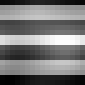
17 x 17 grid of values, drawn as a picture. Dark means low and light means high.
Lone odd cells: none. Stripes: horizontal, repeating 3 times. Ninth with the highest average: middle right. Ninth with the lowest average: bottom left.
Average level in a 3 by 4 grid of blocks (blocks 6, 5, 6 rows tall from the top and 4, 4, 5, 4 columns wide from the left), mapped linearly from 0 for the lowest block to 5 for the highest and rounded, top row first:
2332 | 3355 | 0121
